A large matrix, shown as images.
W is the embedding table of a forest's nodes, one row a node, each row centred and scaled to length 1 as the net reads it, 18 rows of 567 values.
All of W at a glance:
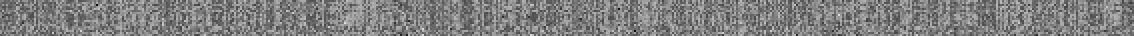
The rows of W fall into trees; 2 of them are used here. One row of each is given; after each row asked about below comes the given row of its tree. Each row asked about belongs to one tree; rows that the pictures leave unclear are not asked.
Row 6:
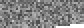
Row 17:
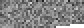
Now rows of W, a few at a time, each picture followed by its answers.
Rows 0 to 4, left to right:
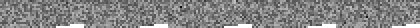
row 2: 17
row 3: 6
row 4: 6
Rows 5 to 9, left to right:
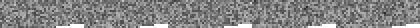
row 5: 17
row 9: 6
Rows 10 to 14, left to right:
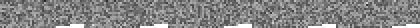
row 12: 6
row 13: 17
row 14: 17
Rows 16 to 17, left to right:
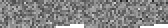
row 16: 6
